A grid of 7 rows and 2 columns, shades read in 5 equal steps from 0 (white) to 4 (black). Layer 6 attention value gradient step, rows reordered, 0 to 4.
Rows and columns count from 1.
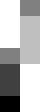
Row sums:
2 1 1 3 3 3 4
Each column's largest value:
4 2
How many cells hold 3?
2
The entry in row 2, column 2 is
1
